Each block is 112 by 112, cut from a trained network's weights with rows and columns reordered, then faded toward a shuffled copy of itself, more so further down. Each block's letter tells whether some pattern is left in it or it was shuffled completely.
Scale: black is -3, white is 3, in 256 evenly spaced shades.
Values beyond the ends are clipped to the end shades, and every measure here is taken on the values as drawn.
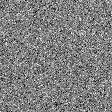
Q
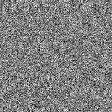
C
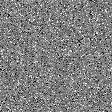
Q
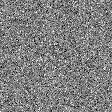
Q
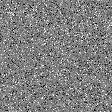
Q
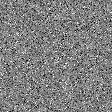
Q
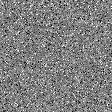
Q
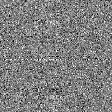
C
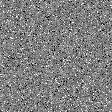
Q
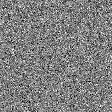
Q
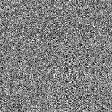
C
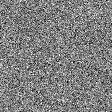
Q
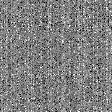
C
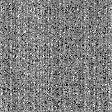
C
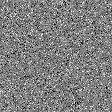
Q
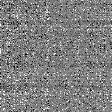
C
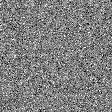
Q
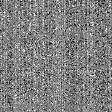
C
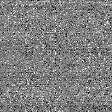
C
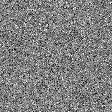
Q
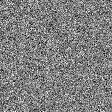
Q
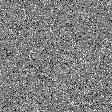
Q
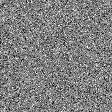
Q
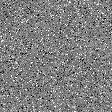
Q
